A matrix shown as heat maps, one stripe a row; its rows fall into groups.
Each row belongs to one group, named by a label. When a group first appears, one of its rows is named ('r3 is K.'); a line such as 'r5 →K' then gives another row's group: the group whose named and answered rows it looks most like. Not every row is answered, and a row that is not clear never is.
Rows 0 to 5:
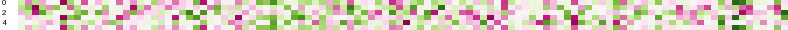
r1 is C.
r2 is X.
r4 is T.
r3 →X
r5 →X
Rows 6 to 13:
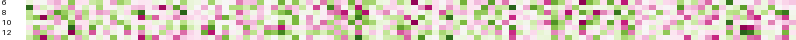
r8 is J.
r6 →T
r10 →T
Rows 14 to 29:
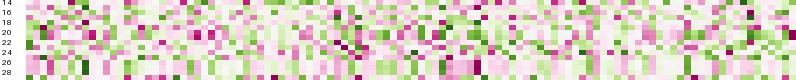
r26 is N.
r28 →N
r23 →J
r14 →X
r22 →J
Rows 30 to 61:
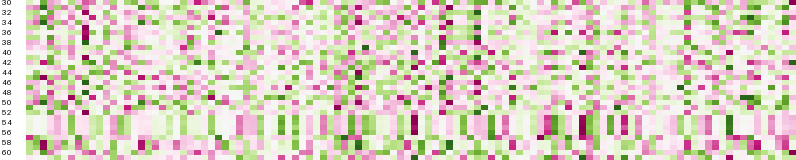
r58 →C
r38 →N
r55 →T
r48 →N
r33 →X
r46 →N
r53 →T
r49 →X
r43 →T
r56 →T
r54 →T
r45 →C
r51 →J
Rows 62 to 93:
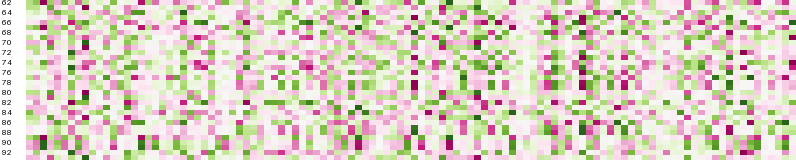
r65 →T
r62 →C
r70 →N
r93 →N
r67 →C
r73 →T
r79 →T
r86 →J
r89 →C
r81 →N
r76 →T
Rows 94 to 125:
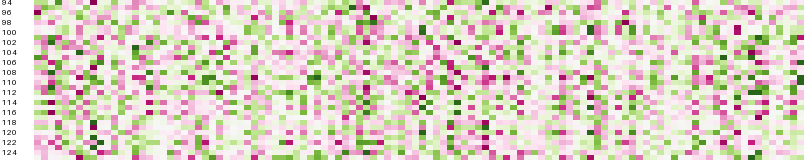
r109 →X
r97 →J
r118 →N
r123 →N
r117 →J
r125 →X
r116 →C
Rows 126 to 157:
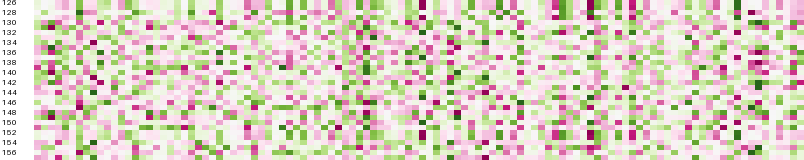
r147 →X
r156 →X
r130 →X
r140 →C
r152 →T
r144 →N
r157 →N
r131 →C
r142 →X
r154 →N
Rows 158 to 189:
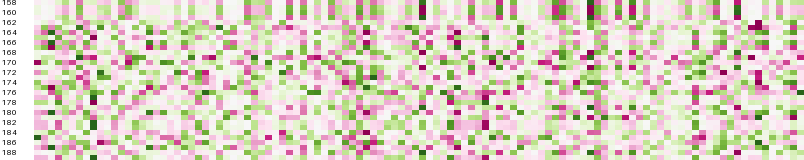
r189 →N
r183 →N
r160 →T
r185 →J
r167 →C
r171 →T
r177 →N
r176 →X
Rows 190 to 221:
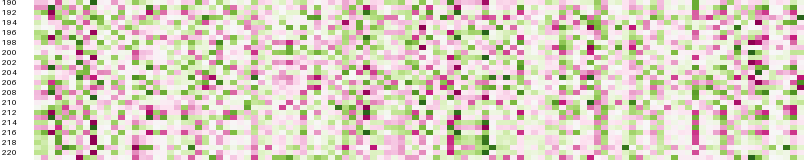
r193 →X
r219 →J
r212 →C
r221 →X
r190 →N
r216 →C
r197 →C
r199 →T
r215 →N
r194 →J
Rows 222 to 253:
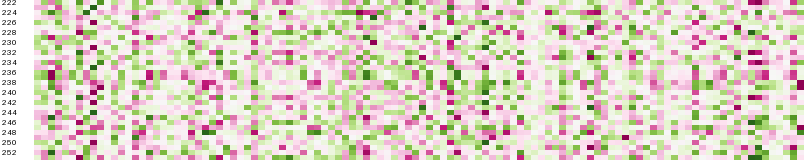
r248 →X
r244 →N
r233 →T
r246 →X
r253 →X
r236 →C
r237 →C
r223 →N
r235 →N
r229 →C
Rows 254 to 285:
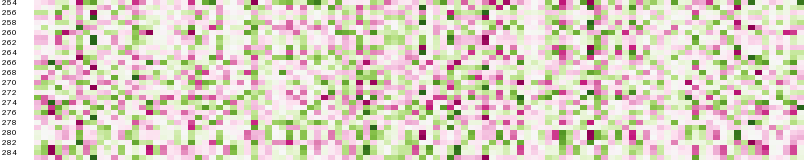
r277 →N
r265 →X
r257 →N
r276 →C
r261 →N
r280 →T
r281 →T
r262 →N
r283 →C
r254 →X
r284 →C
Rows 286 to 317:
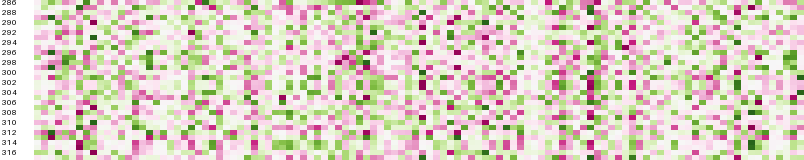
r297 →J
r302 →T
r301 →X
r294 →T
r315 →X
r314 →X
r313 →C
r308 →X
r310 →N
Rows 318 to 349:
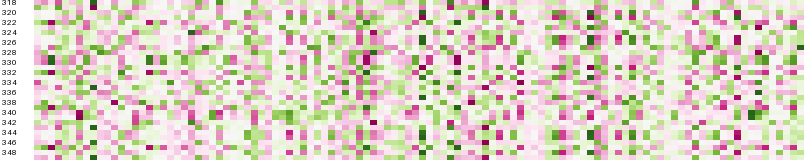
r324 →J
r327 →X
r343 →N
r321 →T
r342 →J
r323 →J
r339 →C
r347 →C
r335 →N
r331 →T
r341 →X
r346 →N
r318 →N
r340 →X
